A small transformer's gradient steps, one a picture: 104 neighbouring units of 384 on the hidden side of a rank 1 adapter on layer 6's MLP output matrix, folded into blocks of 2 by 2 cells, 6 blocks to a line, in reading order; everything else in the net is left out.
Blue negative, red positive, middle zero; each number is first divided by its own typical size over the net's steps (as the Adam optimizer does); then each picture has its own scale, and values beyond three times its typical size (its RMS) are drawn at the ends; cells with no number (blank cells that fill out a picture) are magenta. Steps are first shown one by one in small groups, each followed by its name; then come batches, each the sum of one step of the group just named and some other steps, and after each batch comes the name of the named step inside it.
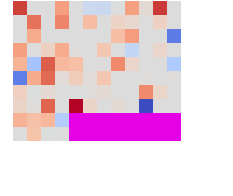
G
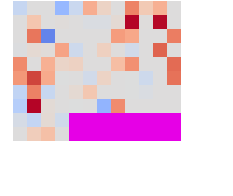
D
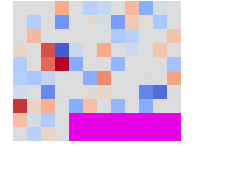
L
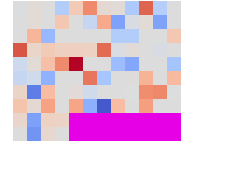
D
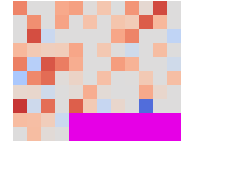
G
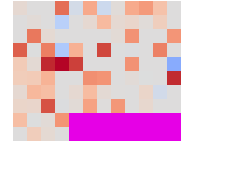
L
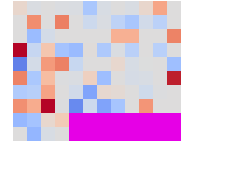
L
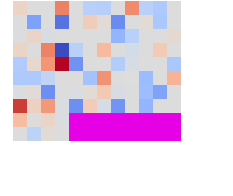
L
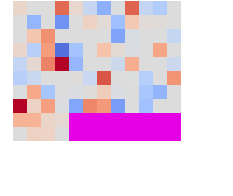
L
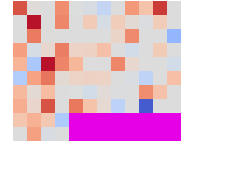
G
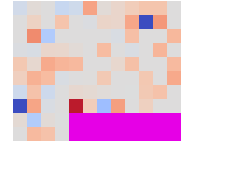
D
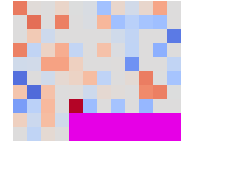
G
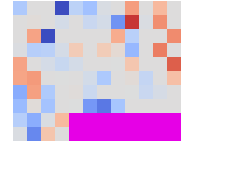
D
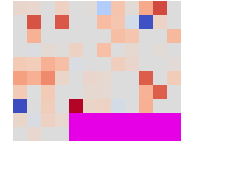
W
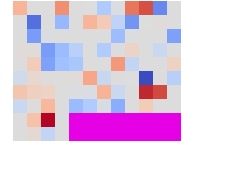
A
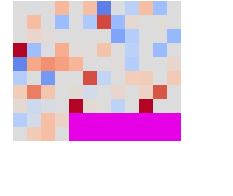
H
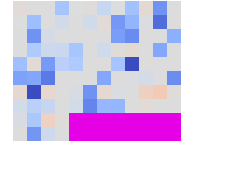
A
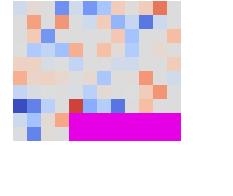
W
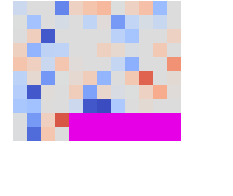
A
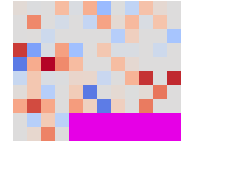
H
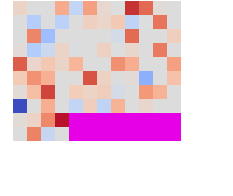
A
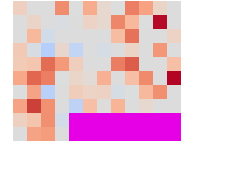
A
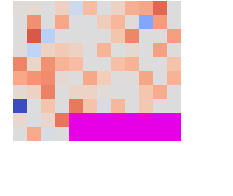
W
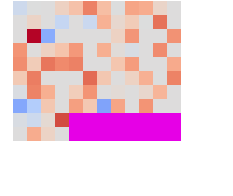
H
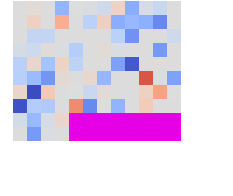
W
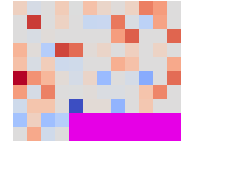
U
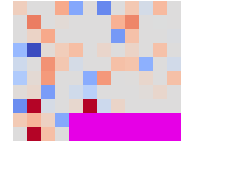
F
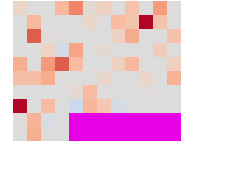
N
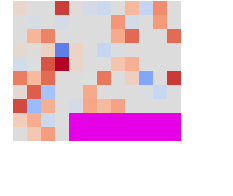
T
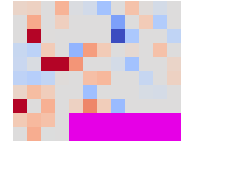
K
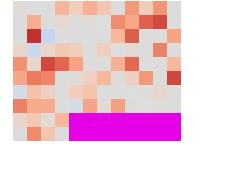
N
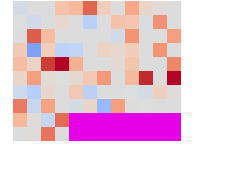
T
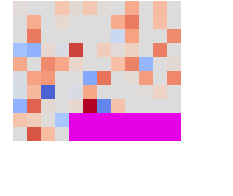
F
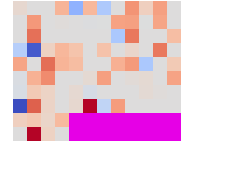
F
